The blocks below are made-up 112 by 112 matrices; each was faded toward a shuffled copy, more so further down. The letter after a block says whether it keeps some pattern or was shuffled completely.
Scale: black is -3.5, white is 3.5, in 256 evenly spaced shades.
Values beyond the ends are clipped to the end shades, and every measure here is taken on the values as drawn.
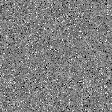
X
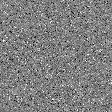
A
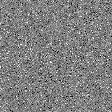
X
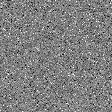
A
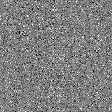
X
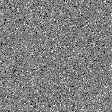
X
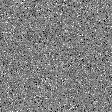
A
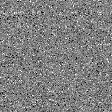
X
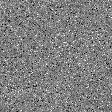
A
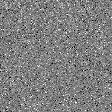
X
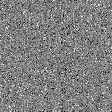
X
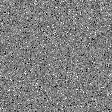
A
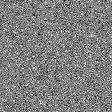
X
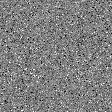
A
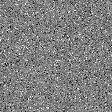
X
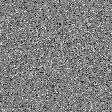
A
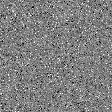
X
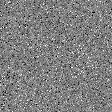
A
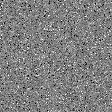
X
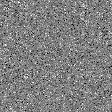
X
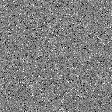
X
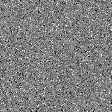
X
